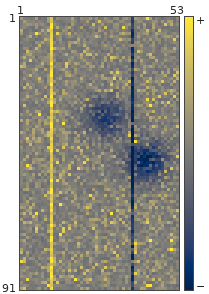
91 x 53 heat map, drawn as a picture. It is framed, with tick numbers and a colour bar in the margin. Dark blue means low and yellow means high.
Ninth with the lowest average: middle right. Dips: two. Odd lines: columns 11 and 38.
